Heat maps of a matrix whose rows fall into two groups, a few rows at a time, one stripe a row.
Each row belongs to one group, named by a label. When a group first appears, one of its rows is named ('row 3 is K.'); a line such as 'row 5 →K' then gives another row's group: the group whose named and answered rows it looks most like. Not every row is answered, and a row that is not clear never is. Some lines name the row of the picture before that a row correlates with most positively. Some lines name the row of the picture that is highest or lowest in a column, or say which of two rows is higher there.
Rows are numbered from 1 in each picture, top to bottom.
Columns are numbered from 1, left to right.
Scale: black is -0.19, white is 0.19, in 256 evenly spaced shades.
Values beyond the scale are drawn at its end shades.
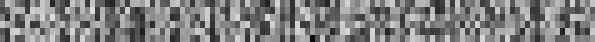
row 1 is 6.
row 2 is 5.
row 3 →5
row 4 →6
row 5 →5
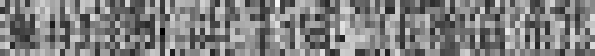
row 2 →5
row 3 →6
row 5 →6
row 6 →6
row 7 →6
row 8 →5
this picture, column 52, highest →4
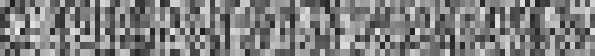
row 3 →5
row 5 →6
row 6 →5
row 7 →6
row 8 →5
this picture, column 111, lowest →5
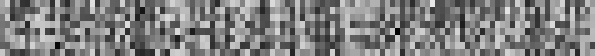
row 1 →6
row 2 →6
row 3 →6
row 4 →5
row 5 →6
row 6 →5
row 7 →5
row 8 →6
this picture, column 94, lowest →7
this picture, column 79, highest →5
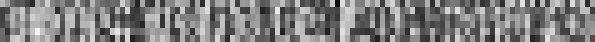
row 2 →5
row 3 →5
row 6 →5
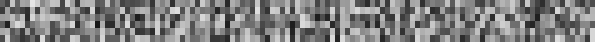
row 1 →5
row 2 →6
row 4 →5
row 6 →6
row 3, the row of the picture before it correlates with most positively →5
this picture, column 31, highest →4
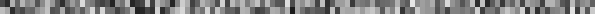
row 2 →6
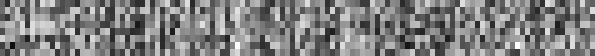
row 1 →5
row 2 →6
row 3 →5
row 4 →5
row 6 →6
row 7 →6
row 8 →5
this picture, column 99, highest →2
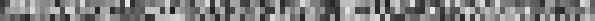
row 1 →5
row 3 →6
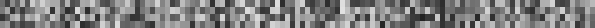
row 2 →6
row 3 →5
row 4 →6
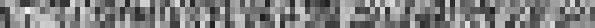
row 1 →6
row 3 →5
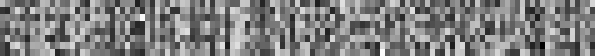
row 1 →6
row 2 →5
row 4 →5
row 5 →5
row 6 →6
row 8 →5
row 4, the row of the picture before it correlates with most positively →3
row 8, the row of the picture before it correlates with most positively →3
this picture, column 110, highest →7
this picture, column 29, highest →3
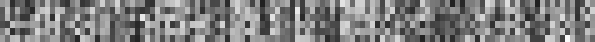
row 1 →6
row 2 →6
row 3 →6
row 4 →5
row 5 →6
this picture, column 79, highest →2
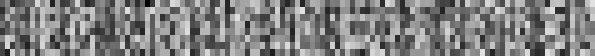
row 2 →5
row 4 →5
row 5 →5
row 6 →6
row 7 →6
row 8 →5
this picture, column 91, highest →5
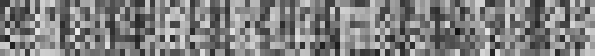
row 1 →5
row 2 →6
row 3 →6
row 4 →5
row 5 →6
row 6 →5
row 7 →6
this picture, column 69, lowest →1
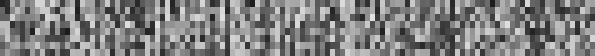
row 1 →5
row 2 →5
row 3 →5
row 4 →6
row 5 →6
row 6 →6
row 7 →5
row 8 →6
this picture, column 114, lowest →2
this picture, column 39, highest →3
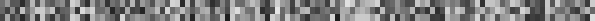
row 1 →6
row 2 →5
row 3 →6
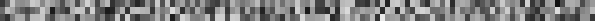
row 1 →5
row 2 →6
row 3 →5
